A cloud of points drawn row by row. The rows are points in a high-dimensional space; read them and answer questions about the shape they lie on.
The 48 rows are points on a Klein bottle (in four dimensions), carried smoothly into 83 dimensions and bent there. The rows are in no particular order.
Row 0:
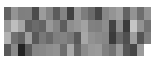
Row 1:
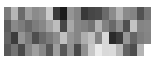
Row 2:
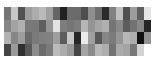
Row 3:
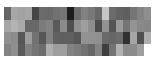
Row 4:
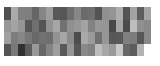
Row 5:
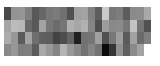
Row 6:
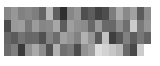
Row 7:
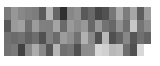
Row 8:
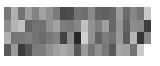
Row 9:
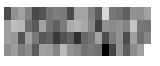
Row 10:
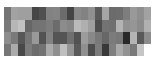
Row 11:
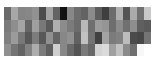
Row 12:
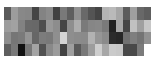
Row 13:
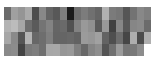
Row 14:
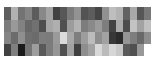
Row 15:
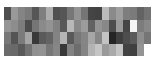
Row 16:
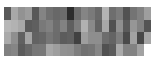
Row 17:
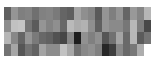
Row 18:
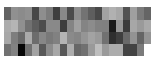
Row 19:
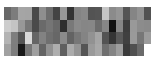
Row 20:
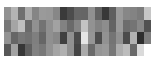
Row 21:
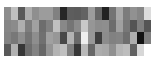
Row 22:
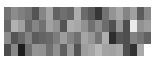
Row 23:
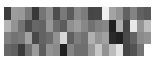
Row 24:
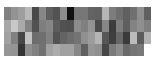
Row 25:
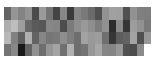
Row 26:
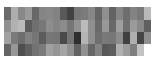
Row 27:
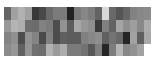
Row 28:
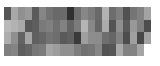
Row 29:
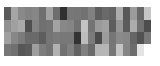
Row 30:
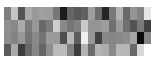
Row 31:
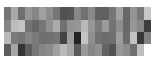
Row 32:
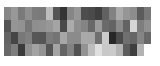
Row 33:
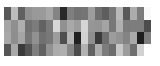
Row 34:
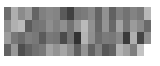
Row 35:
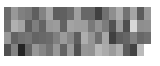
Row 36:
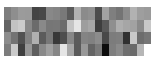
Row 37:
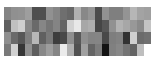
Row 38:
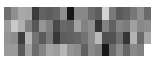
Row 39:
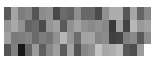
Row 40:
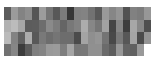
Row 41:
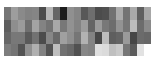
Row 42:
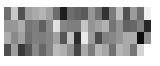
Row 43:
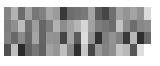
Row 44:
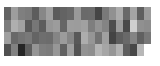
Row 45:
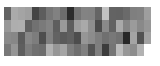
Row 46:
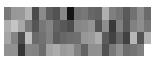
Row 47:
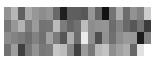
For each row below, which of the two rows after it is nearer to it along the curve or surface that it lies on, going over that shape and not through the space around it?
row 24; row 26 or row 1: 26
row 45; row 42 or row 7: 42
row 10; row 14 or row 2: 2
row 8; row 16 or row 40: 16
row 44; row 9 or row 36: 9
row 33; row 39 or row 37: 37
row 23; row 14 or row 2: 14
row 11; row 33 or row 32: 32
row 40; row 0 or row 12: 0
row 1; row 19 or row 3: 19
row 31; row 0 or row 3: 3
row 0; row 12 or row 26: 12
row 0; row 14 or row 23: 14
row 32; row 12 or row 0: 0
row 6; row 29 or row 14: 29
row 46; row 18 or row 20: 18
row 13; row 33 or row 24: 24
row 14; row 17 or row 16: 16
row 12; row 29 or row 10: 29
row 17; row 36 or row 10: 36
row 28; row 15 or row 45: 45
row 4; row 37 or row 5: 5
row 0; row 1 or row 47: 1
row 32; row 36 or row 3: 3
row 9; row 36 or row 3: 36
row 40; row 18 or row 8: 18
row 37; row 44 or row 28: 28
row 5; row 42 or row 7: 42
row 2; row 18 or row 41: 41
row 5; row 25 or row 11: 25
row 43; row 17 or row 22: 17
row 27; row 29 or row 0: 0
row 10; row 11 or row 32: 11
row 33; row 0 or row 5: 5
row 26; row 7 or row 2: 2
